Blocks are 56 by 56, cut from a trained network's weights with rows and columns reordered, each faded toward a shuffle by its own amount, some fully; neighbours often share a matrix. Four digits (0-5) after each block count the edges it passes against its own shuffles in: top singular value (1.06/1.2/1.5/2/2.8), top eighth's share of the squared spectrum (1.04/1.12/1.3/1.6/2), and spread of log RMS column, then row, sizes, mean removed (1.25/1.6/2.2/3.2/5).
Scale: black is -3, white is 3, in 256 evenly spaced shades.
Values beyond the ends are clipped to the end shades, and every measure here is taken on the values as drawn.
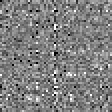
3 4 2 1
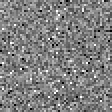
0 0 0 0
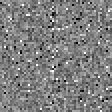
1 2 1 0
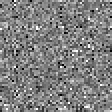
3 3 1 1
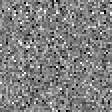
2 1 0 0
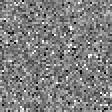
0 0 0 0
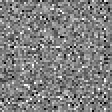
3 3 1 1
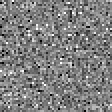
2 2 0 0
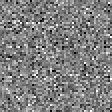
3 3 1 1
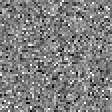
0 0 0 0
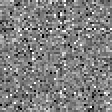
2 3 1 1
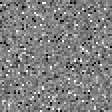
0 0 0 0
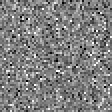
2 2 1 0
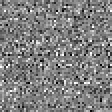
3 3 0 3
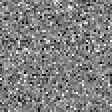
2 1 0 0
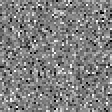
1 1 0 0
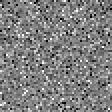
0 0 0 1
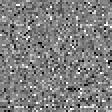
3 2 0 1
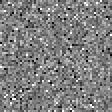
0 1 0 0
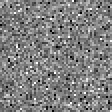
0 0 0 0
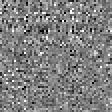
3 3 2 2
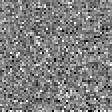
2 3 1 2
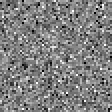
1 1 0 0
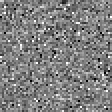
1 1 0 0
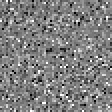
2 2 0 1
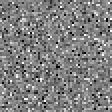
1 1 0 0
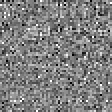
3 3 1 1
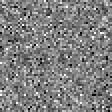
1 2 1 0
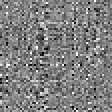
3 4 3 2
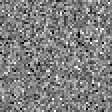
2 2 0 0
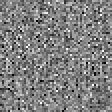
2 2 0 1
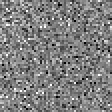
1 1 0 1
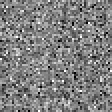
2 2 1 0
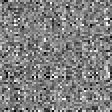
3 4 1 2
